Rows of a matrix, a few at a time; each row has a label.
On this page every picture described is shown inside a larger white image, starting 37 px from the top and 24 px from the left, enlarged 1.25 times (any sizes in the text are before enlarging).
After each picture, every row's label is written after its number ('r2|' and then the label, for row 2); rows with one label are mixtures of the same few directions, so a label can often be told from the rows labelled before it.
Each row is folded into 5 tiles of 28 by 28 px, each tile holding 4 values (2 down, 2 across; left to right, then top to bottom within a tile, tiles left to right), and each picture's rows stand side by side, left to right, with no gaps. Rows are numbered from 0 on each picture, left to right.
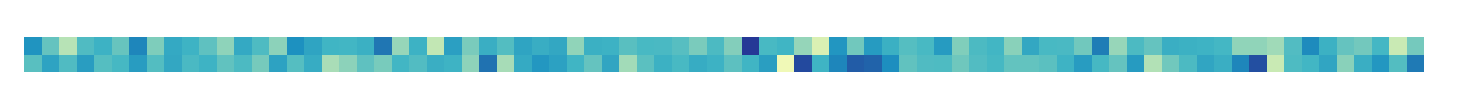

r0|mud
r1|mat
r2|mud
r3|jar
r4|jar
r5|mud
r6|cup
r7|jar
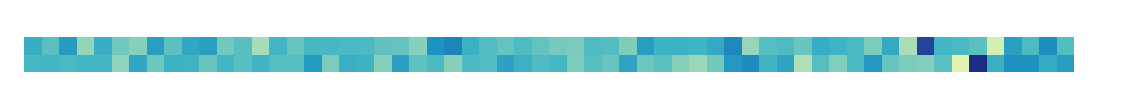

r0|mud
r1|mud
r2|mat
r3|mat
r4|jar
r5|jar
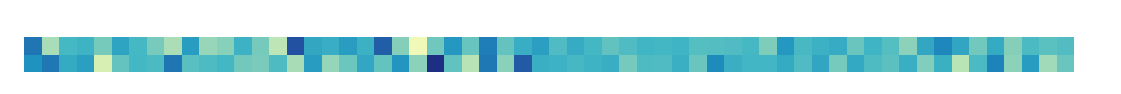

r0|jar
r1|mat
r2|mud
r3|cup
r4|mud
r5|mud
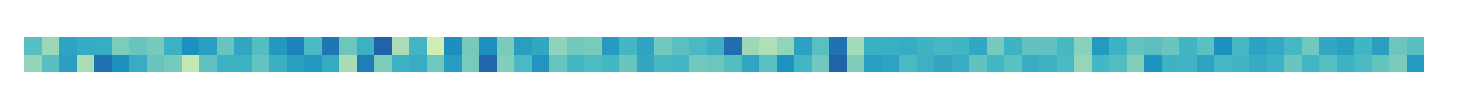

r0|cup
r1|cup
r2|mud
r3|mat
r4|mud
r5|mat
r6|jar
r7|cup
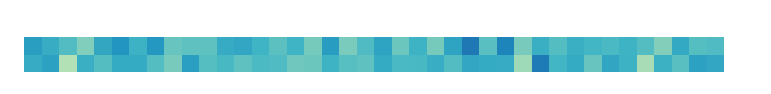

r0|cup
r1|mud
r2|cup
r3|mud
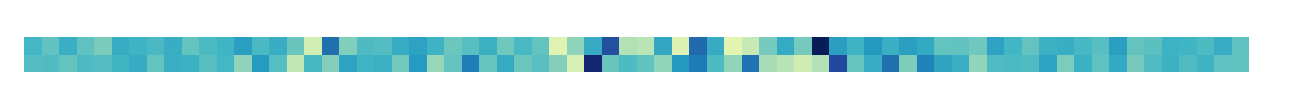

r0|mat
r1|mud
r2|mud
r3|cup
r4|mat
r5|jar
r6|mud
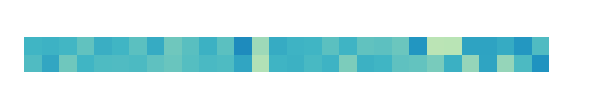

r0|cup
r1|mud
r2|mat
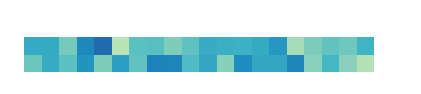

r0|mat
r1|mat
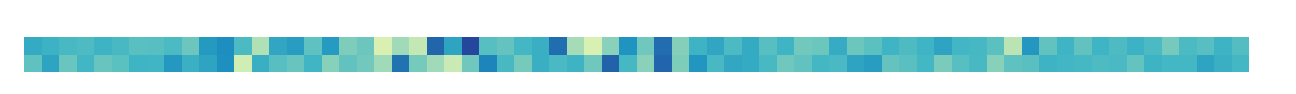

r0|mat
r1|cup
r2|mat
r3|mud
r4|jar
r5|mud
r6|jar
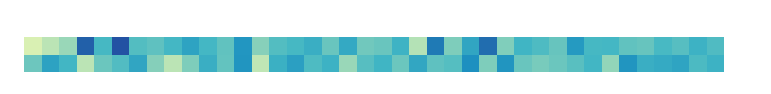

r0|mat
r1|mud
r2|mud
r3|jar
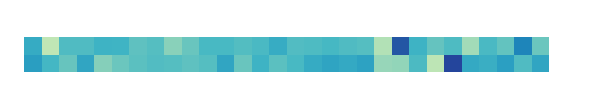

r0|jar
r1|mat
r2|jar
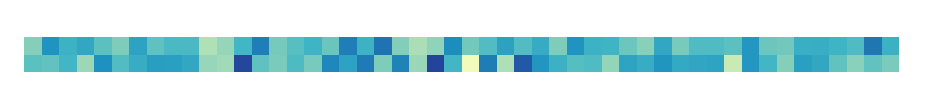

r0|jar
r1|cup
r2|mud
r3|jar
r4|jar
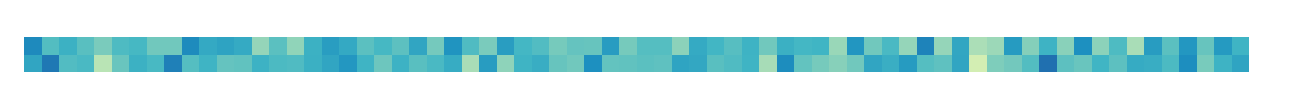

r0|jar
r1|mat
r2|mud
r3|cup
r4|mud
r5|cup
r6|mud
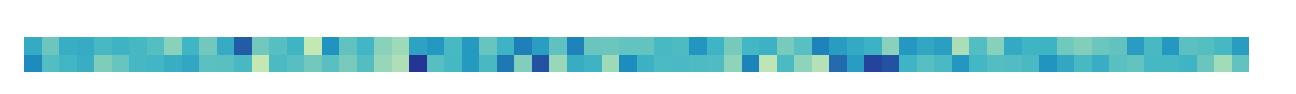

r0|jar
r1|mud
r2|cup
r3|jar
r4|mat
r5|mat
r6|mat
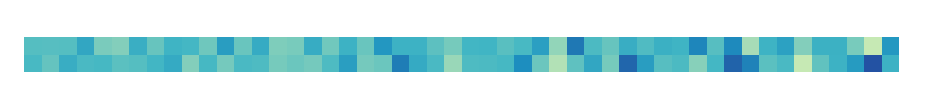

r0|cup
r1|cup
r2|jar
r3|jar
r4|jar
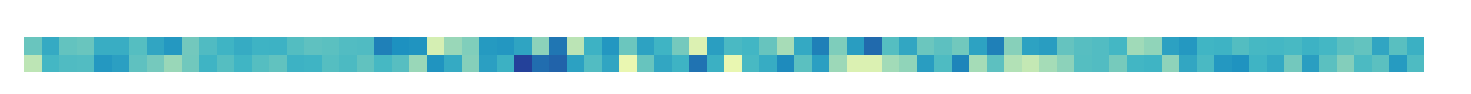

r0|jar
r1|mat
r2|mat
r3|jar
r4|jar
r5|jar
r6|mat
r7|mud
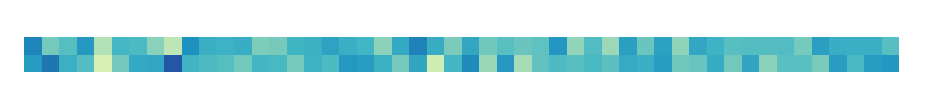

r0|jar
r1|mat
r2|mud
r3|mud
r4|mat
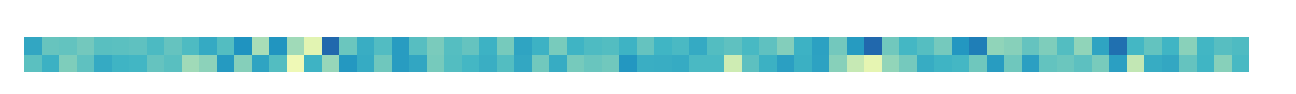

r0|cup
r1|mud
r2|jar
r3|jar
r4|jar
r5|mat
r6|mud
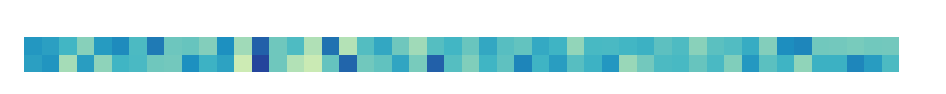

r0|cup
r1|mud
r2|mud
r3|jar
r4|mat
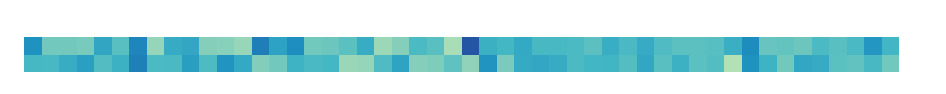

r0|mud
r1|mat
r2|mat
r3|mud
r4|jar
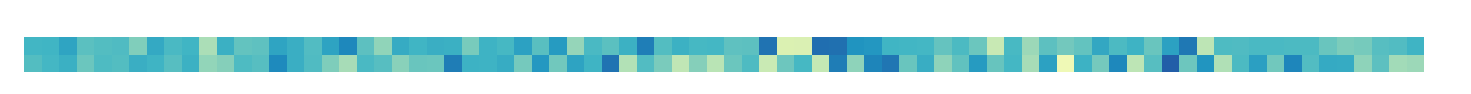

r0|mud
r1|jar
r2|jar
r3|jar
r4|mat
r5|cup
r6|mud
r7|mat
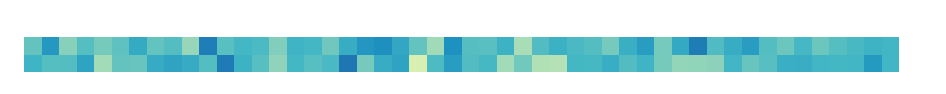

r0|cup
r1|jar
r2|cup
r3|jar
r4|mat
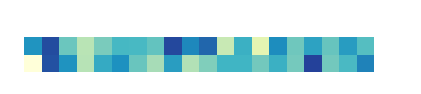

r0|jar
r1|mud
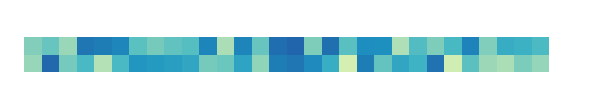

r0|mat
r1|cup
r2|jar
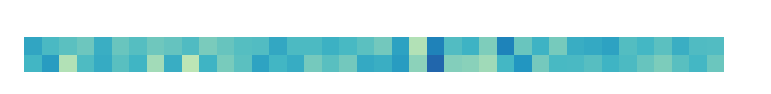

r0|cup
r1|jar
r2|mud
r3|mud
